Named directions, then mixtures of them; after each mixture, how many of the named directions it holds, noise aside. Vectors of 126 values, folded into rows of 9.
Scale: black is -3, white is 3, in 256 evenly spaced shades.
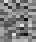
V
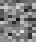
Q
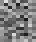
one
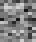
one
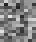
two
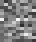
two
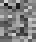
two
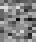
one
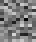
two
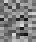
one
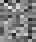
two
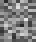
one
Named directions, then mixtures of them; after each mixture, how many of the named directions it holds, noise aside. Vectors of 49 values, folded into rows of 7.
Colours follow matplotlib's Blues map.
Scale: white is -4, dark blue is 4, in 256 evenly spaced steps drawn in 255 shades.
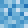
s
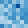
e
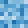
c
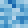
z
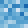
two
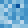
one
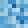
two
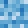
one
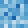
three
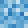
one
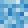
one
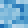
three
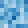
two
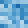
two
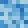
two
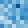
one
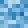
three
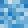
two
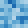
one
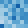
one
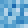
three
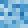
three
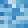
one
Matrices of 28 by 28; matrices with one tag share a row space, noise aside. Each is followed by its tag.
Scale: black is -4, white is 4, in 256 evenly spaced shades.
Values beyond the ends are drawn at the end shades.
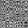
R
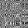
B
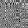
B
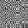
B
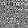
R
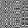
B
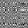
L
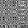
L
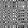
L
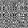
L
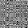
R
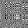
B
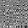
R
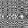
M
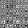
R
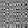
R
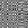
M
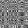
M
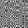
B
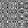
M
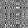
B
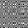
L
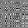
B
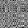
L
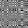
M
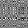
L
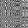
B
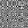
M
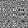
L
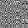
B
